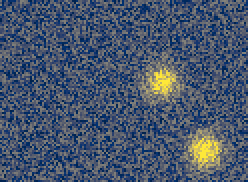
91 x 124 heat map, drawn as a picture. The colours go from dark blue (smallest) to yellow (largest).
Two bumps rise from the field. Overall the values sit about 30% of the way up the scale. The bottom right is the ninth with the highest average. The halves do not mirror each other.
